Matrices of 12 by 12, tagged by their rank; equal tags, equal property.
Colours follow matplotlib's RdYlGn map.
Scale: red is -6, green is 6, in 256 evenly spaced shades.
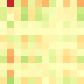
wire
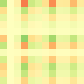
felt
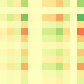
felt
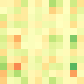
wire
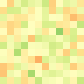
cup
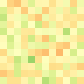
cup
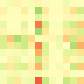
wire
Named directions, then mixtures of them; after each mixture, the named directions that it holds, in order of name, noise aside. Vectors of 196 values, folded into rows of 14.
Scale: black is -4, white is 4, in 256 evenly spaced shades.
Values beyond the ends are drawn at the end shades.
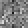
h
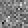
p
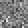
h, p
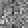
h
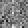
h, p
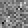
p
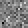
p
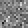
p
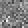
h, p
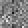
h, p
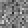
h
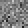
h, p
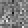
h, p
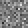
p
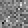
p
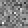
h, p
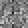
h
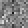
h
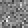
h, p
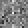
h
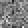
h, p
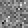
p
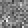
h, p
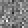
h, p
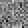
h, p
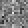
h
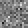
p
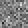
p
